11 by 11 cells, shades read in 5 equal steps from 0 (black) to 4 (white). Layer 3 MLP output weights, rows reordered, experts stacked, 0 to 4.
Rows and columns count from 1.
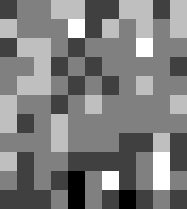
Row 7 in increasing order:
1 2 2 2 2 2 2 2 2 3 3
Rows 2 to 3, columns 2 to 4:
2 2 2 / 3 3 2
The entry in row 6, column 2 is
2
